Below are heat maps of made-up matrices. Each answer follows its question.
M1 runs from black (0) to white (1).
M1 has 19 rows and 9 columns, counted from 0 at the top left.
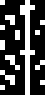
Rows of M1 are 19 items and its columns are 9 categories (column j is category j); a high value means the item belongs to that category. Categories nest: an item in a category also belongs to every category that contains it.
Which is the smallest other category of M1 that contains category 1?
2
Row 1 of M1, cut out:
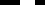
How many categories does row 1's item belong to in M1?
3
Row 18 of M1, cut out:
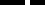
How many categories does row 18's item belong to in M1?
1
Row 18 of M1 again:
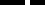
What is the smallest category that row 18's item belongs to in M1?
5
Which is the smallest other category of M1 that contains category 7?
3
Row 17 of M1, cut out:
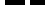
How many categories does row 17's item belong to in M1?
2
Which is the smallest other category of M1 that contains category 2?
5
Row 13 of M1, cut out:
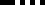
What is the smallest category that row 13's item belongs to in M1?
7
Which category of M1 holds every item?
5
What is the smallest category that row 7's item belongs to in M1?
3
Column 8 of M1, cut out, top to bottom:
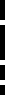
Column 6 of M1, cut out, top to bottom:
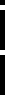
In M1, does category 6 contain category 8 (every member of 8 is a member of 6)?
no
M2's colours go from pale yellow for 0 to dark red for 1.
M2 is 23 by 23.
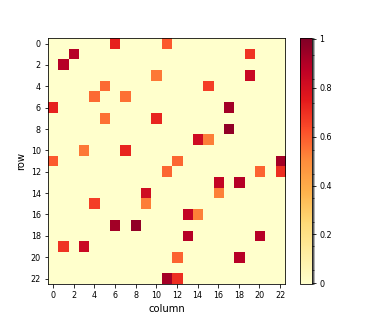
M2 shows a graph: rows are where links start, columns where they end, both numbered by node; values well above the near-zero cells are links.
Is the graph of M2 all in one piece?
no
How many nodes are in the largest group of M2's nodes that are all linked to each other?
3
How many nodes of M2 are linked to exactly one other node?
2
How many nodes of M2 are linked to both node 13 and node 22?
0
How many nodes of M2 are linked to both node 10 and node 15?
0
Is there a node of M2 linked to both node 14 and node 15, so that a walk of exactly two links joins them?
yes
